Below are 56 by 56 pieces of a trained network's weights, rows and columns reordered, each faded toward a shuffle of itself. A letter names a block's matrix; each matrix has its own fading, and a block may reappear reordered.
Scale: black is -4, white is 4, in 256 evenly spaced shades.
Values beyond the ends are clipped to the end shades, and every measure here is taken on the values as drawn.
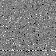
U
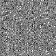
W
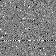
U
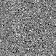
U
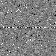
U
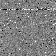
U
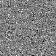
U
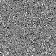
U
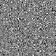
W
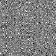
W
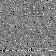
U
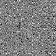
W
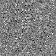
W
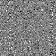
W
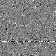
U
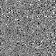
W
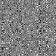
W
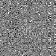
W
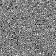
U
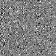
W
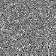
U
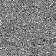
U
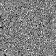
U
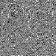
W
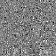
W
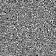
U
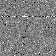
U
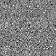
W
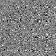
W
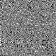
W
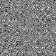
W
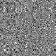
W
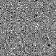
W
